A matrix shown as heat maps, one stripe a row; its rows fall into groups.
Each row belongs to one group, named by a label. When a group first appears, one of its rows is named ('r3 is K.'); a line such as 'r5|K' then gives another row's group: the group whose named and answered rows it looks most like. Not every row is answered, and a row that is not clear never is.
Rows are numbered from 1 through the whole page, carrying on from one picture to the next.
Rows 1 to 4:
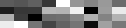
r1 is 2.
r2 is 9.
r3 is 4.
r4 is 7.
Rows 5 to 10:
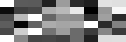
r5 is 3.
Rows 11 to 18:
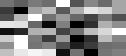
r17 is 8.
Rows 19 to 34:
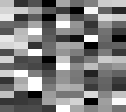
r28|2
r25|7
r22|2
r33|9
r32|4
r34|2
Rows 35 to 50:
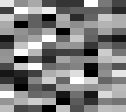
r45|9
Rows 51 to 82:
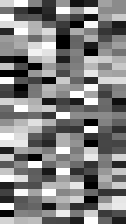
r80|3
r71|7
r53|3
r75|3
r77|9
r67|2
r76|7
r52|2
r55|8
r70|7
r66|8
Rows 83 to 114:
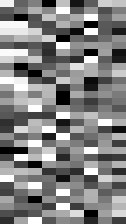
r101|8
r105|8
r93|4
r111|4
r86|7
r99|2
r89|2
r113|9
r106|4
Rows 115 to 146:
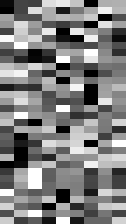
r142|3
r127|9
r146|3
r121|8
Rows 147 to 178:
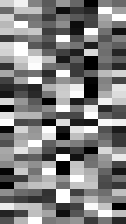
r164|3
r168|7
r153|7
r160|9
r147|7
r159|9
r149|3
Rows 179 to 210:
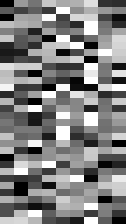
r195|2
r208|2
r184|3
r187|9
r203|7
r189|4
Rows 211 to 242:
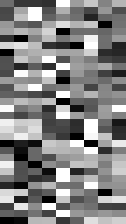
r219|8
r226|3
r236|2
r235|3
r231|9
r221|8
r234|4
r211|2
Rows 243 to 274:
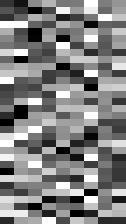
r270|9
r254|3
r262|7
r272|4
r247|4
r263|3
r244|2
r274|8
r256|2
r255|9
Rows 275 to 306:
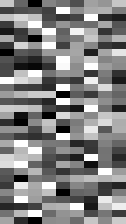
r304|9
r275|4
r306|4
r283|2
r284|2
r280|4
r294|2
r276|2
